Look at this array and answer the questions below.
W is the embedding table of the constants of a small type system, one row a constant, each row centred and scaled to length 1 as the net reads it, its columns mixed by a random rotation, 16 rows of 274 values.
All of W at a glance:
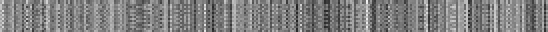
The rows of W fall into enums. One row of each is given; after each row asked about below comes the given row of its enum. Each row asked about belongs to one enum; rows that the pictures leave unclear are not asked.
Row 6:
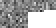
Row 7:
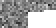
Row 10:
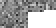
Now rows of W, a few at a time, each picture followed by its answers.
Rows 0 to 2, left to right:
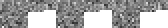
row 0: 7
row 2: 6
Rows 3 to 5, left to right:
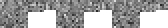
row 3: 10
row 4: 6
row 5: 7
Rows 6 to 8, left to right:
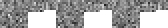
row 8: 10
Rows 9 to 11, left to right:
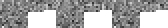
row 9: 7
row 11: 7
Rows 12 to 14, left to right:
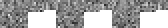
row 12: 6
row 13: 7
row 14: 10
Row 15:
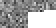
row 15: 6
